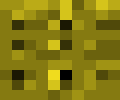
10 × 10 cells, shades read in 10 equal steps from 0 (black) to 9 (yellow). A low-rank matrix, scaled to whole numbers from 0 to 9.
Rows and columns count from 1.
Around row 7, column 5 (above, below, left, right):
4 9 5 6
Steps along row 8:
down up up up down up up down up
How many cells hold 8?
5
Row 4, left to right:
5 5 5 5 5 4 5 5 5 5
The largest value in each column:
6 7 7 7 9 8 6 6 8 7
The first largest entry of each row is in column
6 6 5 1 5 2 5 5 5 7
